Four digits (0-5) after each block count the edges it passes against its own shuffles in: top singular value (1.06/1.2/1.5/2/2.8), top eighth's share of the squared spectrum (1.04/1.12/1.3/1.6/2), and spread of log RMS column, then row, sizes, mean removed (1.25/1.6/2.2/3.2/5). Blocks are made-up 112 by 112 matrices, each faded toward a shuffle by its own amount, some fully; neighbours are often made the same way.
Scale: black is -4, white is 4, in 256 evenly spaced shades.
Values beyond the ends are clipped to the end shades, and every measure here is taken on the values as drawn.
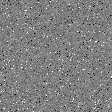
0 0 0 0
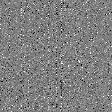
3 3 2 0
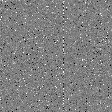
3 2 1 0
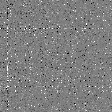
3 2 2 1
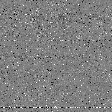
3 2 1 2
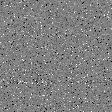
1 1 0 1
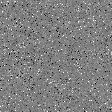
0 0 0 0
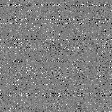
2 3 2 3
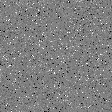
0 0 0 0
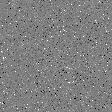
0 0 0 0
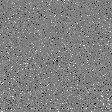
1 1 0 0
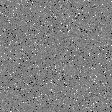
0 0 0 0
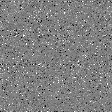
2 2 0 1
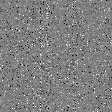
3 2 2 0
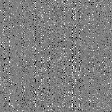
4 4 3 1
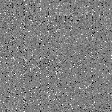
3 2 2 0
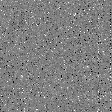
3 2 1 0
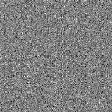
4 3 2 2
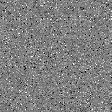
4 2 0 1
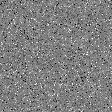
2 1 0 0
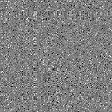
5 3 2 2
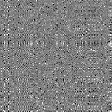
5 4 3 3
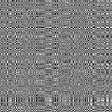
5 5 4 4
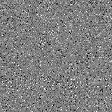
4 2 1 1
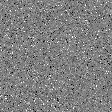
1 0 0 0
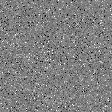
3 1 0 0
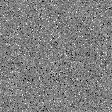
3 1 0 0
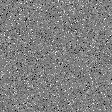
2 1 0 0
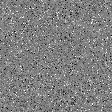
2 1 0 0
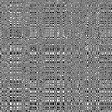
5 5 4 4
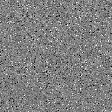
4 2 1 1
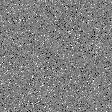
0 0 0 0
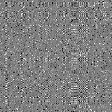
5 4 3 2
